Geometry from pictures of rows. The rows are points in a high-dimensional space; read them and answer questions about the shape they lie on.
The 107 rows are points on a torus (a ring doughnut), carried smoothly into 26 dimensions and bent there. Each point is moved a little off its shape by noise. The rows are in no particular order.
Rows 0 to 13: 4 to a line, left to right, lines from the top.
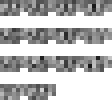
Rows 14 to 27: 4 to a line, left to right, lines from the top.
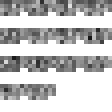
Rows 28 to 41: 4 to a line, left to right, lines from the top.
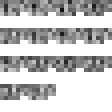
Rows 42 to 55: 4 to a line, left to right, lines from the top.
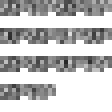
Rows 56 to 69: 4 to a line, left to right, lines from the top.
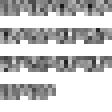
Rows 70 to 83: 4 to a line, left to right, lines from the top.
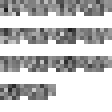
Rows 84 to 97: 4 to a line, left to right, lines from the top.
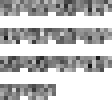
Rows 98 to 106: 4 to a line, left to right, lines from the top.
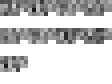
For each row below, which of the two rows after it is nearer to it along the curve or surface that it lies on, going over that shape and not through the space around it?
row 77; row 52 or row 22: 22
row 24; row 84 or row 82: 82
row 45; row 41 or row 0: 41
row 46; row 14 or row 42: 42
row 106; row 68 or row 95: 95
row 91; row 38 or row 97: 97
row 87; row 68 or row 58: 58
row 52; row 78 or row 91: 78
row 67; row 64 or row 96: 64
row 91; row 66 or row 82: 82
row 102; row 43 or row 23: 43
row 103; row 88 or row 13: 13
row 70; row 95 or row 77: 95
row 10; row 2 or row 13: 13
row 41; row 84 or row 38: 84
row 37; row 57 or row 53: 53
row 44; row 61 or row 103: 61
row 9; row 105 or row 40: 105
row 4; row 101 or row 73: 101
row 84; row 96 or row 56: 96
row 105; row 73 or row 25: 25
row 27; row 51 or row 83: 51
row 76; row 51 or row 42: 42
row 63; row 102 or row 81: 102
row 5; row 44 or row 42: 42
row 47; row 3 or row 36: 3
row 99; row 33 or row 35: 35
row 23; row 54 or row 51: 54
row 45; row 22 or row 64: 22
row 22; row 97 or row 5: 5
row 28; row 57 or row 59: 59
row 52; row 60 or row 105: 105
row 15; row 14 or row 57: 57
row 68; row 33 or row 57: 57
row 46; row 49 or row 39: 39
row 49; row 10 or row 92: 92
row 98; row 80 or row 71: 80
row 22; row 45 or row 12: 45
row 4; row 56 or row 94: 56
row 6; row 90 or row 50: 50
